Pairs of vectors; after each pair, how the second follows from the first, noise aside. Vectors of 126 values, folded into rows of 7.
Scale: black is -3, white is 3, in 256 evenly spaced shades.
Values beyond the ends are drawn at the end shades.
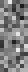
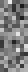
copied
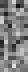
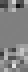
partly zeroed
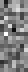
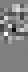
partly zeroed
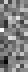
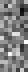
reversed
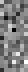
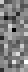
copied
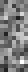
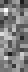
reversed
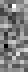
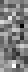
reversed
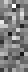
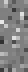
partly zeroed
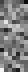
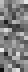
negated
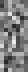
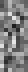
copied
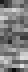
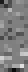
partly zeroed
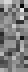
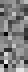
reversed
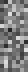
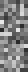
reversed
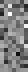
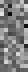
negated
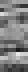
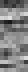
reversed
